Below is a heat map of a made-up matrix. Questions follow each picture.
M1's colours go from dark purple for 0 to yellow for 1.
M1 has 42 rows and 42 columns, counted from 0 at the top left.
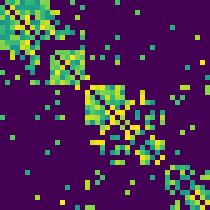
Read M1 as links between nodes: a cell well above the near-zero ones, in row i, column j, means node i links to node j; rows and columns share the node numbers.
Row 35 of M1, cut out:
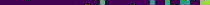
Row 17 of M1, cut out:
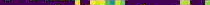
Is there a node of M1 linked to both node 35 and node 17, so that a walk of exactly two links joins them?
yes
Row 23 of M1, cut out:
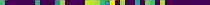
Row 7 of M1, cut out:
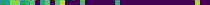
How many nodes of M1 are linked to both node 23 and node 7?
3
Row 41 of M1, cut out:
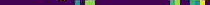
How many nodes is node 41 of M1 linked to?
8
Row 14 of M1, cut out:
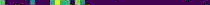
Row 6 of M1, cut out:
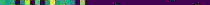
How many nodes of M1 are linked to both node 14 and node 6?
6
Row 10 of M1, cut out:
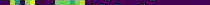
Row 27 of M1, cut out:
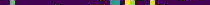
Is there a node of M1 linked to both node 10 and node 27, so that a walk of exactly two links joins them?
yes
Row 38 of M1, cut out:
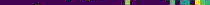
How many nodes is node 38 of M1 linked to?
7
